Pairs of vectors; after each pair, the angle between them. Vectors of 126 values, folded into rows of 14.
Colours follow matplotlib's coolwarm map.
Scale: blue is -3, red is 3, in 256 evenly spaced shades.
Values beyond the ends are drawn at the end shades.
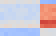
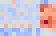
nearly parallel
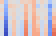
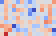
partly opposed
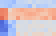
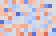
orthogonal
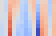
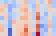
nearly opposite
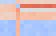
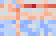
nearly parallel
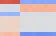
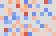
orthogonal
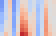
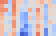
nearly opposite
